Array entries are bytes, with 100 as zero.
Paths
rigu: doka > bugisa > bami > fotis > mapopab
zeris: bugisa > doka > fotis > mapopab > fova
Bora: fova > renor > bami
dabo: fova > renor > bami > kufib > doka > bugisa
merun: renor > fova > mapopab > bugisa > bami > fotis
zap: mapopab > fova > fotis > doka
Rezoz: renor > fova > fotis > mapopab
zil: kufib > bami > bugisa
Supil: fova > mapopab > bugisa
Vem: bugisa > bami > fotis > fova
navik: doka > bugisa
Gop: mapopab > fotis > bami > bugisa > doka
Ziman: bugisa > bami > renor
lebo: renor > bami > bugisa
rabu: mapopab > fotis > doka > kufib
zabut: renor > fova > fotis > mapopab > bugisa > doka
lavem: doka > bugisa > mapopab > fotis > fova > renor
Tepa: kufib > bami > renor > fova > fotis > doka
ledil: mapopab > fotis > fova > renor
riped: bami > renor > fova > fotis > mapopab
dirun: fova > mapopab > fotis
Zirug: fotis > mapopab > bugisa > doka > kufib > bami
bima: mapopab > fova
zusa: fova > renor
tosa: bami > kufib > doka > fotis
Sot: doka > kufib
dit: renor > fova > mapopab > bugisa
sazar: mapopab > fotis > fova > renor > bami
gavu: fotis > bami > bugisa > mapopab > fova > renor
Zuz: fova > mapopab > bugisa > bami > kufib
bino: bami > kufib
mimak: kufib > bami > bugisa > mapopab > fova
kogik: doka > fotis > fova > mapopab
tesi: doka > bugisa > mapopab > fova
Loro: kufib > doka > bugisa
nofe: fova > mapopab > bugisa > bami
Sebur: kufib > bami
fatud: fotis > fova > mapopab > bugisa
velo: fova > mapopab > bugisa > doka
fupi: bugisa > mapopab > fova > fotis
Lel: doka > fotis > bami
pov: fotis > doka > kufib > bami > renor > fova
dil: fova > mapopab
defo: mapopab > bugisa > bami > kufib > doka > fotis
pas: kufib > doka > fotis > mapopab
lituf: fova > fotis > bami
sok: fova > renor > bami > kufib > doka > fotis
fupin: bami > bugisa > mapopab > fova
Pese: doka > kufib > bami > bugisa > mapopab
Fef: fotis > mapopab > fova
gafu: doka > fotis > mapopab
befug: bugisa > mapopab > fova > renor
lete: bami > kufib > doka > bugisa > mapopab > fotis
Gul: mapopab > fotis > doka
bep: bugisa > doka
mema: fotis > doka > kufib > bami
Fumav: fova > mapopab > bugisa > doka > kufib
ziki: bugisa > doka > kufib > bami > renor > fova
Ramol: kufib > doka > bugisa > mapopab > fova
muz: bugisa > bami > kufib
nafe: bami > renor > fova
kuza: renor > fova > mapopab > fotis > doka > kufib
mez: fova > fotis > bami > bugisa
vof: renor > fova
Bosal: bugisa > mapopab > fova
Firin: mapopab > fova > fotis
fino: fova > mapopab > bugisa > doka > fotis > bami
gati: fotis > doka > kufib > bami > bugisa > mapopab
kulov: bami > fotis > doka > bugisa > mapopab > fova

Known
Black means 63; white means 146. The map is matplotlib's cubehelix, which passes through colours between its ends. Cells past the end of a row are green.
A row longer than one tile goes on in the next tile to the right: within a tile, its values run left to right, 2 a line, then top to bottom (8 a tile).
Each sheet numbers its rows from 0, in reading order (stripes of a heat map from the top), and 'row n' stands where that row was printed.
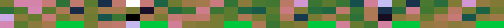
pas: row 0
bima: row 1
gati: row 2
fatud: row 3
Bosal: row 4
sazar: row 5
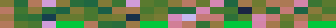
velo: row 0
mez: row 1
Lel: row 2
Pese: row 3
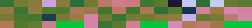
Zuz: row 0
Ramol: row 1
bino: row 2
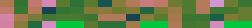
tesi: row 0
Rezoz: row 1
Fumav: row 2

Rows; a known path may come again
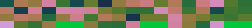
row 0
muz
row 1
dit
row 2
tesi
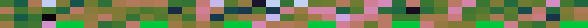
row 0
Supil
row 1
kuza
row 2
Fef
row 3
bino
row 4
gafu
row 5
Zirug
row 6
Vem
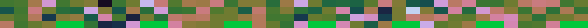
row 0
fatud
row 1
vof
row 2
gati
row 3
velo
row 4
Ziman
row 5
zil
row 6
Ramol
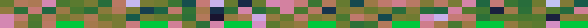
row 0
Pese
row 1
zap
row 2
Bosal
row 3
pas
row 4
Rezoz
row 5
Lel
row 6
nofe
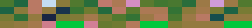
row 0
Firin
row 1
mimak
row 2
sazar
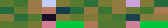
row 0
dirun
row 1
Zuz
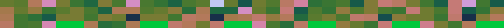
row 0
Fumav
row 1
mez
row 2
fupin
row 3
zeris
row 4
merun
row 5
fupi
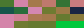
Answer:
mema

